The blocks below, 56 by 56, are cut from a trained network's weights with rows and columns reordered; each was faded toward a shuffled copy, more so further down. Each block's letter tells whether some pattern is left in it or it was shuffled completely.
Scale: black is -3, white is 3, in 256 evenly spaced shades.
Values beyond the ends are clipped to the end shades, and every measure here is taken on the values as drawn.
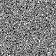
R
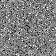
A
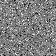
A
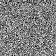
R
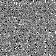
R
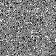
A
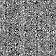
R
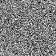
R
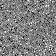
A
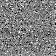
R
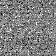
R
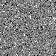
A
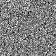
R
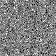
A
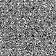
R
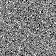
A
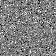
A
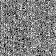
R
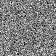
A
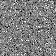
A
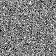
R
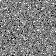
A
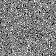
A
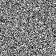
A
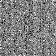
R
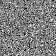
A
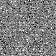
R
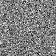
R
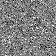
A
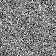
A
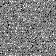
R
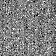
R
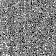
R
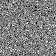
A
